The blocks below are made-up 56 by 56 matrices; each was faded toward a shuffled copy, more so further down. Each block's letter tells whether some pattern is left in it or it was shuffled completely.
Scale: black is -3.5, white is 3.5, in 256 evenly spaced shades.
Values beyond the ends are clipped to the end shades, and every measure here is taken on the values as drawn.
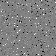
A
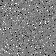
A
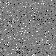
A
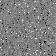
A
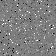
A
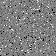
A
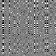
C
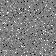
A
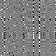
C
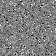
A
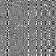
C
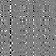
C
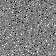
A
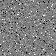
A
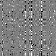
C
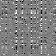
C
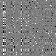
C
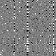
C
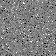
A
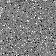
A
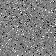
A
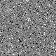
A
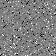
A
